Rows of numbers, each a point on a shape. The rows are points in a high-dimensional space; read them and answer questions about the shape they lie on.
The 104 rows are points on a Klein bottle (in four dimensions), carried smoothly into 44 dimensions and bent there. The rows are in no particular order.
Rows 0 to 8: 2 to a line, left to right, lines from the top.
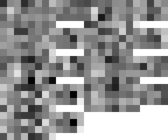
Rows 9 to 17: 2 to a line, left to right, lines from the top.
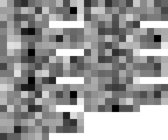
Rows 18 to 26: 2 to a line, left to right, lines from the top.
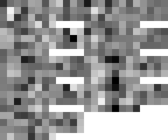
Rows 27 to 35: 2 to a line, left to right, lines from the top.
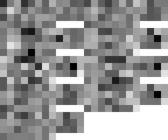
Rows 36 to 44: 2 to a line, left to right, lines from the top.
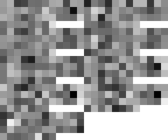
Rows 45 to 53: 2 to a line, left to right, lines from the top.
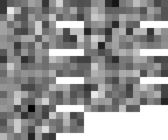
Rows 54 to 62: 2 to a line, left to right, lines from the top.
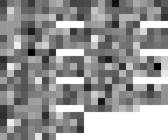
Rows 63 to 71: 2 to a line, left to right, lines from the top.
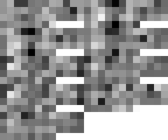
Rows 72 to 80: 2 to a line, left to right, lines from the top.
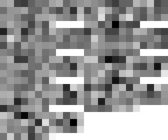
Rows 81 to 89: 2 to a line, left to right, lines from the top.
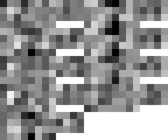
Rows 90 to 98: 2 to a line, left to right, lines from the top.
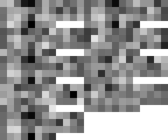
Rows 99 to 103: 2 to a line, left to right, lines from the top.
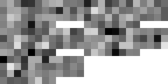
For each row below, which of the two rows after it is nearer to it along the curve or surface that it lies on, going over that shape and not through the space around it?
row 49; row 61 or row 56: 61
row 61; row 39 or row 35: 35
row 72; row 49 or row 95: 95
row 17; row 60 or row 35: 60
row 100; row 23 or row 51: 51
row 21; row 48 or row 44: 48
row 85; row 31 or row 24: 24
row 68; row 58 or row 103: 103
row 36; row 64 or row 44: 64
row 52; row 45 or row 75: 45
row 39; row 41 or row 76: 76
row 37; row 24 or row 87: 24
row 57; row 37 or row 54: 54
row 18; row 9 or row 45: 45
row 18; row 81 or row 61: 61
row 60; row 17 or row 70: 17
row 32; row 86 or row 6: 6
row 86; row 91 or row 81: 91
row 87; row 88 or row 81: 88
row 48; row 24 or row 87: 24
